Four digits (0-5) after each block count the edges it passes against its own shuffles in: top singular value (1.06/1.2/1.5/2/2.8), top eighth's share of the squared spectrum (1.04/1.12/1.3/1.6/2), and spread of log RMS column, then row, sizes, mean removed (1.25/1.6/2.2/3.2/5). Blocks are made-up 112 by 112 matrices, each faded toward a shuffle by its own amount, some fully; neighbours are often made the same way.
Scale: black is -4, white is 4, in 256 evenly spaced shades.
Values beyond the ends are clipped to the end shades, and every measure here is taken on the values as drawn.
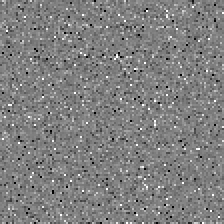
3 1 0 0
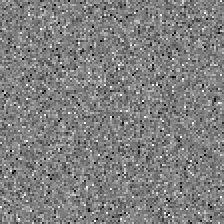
0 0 0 0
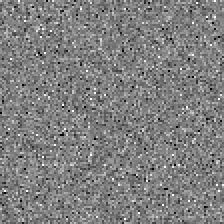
0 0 0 0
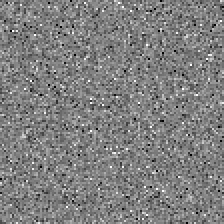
0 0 0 0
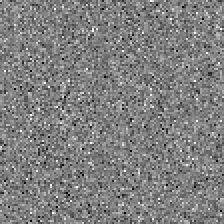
0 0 1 0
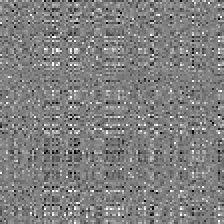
5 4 3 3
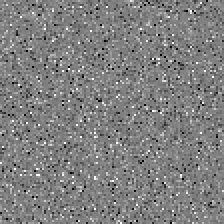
2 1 0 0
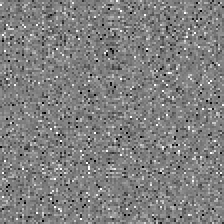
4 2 1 1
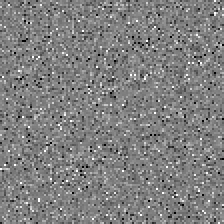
3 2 0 0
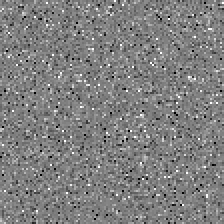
3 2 0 0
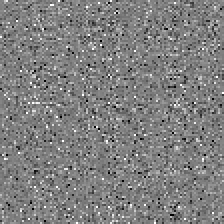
4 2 1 1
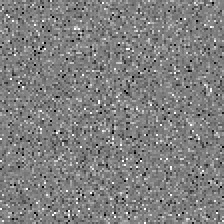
2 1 0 0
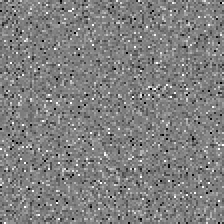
3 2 1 1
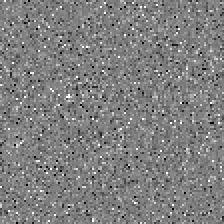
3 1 0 0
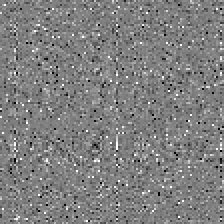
4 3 2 1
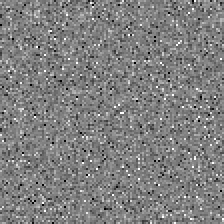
0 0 0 0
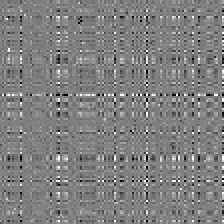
5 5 4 4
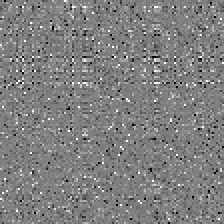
4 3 2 2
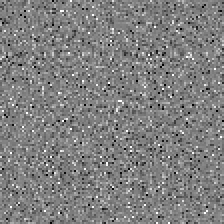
4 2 1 1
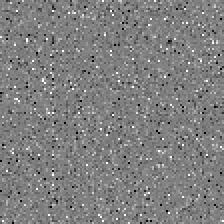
3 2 0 0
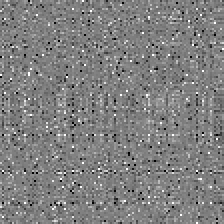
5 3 2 2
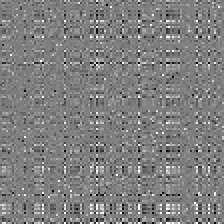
5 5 4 4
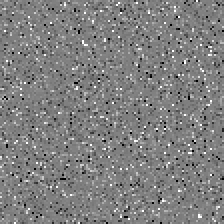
0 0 0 0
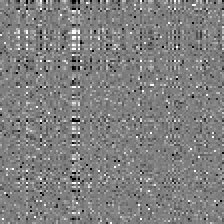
5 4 3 3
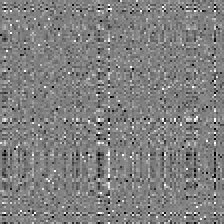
5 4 3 3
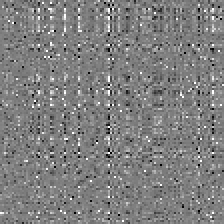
5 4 3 3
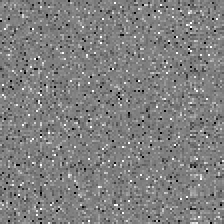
3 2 0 0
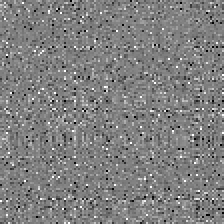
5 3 2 2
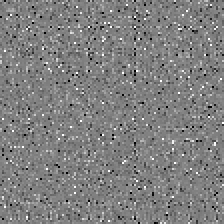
4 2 1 1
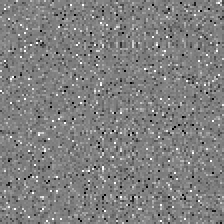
3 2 0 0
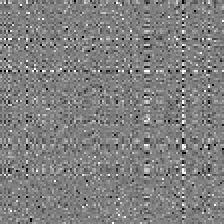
5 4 3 3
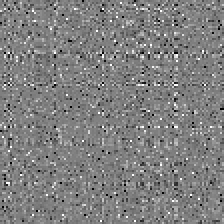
5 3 2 2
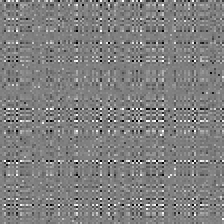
5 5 4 4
